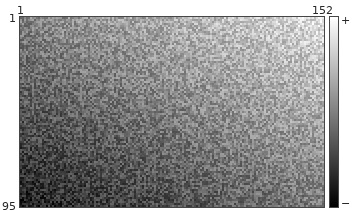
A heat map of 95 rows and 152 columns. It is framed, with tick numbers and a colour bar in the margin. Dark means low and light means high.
No single row or column stands out from its neighbours. The ninth with the highest average is the top right. There are no regular stripes. The ninth with the lowest average is the bottom left. Values rise toward the top right.
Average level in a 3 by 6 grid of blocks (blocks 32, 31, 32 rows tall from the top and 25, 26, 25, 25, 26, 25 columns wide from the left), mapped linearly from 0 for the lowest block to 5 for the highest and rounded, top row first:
233445
122334
011223
